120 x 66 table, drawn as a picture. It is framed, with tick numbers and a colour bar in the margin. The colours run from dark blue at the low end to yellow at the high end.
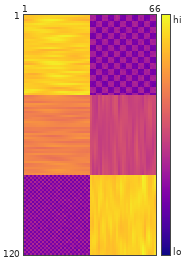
It is made of 3 by 2 panels. Panel 1,1: very high, streaked across, faint in contrast. Panel 1,2: low, checkered. Panel 2,1: high, streaked across, faint in contrast. Panel 2,2: middling, streaked downward, faint in contrast. Panel 3,1: low, checkered. Panel 3,2: very high, streaked downward, faint in contrast.
